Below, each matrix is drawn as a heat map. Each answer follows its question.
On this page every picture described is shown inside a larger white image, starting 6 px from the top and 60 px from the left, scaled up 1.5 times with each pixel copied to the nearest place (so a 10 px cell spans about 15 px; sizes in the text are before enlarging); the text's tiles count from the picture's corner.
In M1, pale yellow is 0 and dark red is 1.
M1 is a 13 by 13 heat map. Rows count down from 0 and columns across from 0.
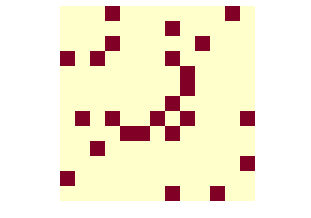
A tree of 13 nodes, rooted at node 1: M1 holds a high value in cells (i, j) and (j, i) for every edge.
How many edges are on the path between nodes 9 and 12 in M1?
4
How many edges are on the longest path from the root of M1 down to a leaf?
4
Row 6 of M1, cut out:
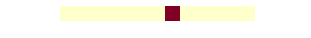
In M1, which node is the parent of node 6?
7
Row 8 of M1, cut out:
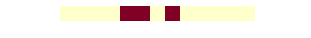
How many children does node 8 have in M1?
2
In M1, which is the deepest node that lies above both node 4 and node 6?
7
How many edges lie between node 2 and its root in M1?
3
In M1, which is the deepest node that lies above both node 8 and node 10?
7
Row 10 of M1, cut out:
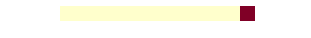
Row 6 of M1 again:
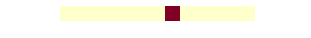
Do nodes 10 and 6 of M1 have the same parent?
no
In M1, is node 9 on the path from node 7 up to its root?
no
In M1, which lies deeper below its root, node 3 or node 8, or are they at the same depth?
the same depth
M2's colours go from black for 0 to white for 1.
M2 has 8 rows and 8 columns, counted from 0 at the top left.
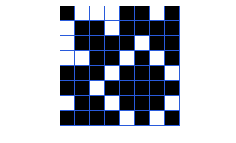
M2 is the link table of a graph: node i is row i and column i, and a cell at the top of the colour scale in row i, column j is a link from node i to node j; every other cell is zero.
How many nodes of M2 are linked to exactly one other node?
1
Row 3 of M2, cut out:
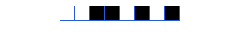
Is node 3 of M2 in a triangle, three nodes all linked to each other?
yes
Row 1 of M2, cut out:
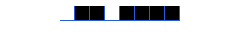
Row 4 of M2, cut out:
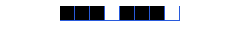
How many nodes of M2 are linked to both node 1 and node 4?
1
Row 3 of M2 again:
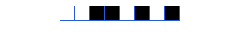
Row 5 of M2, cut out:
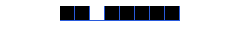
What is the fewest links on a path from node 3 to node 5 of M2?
3
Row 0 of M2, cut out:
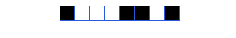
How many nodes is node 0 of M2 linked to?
4
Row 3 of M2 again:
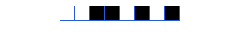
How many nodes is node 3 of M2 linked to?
4
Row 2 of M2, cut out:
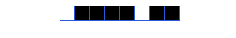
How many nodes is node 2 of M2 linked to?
2
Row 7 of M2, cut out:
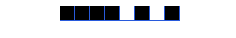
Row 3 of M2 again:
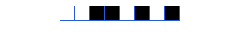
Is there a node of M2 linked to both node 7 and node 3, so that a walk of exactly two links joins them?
yes
